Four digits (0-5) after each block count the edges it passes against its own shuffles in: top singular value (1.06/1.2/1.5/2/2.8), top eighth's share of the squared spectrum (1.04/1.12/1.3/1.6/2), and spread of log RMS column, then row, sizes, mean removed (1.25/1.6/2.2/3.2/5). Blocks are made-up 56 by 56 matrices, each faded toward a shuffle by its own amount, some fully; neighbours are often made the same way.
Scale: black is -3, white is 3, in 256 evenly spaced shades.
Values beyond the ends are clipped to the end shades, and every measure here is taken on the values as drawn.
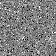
0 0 0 0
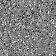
0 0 0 0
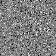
0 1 1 0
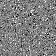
0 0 0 0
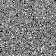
0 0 1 0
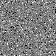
0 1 1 0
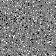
2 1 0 0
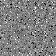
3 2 1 1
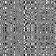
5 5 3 3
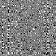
4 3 2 1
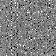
3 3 2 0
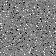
0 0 0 0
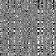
4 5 3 2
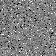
0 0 0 0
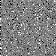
3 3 2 0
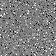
1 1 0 0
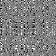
4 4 3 2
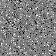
2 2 0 0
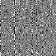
4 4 3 2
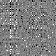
4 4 2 1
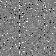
3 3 1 0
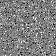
2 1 0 0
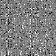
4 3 2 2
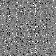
2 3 2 1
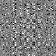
4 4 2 2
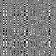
5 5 3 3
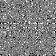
3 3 1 2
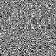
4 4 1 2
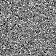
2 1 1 0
